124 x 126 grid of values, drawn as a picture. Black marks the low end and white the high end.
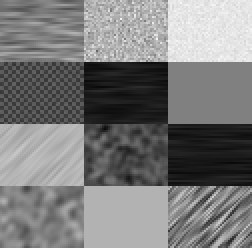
The table splits into 4 rows of 3 panels. Panel 1,1: middling, streaked across. Panel 1,2: high, fine-grained. Panel 1,3: very high, fine-grained, faint in contrast. Panel 2,1: low, checkered. Panel 2,2: very low, streaked across, faint in contrast. Panel 2,3: middling, flat. Panel 3,1: high, slanting up to the right, faint in contrast. Panel 3,2: low, blotchy. Panel 3,3: very low, streaked across, faint in contrast. Panel 4,1: middling, blotchy. Panel 4,2: high, flat. Panel 4,3: middling, slanting up to the right, strong in contrast.
